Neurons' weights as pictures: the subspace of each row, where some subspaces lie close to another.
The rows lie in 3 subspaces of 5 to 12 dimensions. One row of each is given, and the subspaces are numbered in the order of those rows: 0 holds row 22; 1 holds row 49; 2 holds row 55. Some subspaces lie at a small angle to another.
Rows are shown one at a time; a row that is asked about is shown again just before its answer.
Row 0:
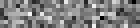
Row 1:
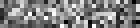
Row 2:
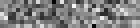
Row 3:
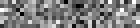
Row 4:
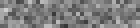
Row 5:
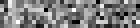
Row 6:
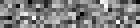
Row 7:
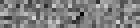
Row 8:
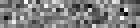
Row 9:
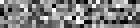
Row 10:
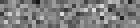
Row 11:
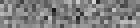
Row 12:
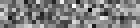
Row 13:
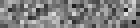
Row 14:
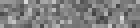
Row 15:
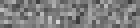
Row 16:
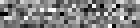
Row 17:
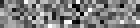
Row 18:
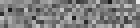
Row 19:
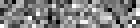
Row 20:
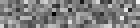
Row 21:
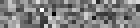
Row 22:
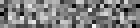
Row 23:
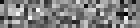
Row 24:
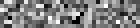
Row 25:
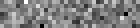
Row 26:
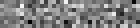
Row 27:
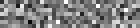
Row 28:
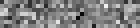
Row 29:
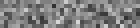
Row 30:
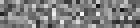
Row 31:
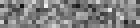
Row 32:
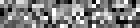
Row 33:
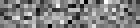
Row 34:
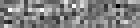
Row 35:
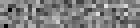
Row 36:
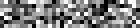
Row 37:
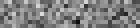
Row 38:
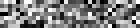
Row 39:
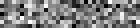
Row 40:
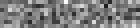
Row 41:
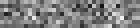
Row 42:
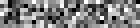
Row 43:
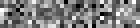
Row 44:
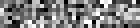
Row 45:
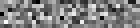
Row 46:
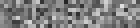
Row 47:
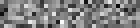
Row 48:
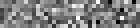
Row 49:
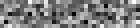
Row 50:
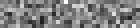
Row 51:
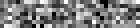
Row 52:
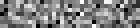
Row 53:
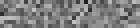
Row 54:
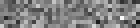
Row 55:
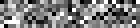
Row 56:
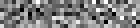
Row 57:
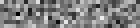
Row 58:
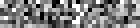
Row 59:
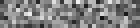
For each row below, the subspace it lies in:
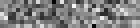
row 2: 0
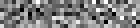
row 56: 2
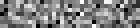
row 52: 0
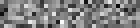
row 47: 2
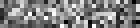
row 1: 1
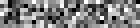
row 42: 2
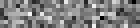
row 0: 1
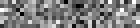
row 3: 1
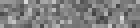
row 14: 2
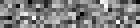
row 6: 0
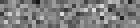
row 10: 2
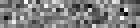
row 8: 2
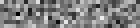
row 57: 2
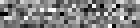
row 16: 2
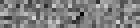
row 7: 0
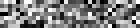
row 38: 2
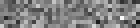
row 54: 2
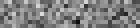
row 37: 2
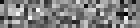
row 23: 2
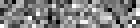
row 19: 2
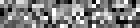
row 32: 1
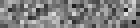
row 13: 2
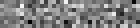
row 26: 1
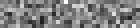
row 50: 2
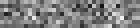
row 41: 2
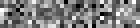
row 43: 1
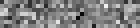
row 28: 0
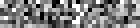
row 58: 0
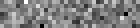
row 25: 2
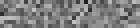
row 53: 2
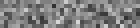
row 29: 2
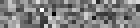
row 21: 2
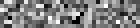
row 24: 2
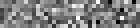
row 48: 1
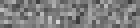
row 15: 1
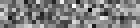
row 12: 0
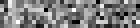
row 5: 2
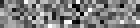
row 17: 0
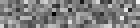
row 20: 2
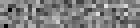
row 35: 2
